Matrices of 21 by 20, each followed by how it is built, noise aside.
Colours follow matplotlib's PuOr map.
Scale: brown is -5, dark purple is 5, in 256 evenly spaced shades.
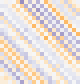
Toeplitz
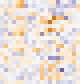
low rank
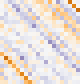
Toeplitz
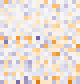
low rank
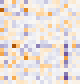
low rank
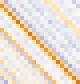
Toeplitz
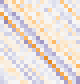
Toeplitz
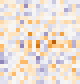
low rank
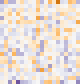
low rank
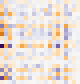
low rank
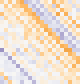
Toeplitz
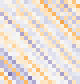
Toeplitz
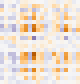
low rank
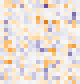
low rank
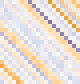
Toeplitz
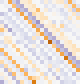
Toeplitz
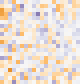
low rank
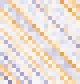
Toeplitz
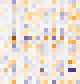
low rank
